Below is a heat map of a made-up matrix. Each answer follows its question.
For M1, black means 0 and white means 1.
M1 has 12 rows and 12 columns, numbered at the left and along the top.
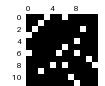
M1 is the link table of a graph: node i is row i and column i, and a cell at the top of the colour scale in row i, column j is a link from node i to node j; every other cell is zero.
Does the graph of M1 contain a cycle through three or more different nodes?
no
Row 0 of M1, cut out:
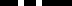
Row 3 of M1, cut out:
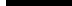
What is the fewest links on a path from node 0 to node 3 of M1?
1
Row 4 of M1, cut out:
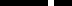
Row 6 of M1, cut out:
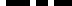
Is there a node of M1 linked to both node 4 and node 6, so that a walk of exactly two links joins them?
yes
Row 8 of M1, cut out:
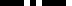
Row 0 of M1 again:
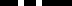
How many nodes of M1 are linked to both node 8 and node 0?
1
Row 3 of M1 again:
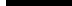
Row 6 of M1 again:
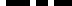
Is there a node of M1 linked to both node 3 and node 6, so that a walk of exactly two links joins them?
yes
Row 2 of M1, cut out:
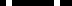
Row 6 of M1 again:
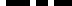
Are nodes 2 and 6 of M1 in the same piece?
no
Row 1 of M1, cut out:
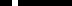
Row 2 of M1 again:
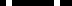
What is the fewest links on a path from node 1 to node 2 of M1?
1
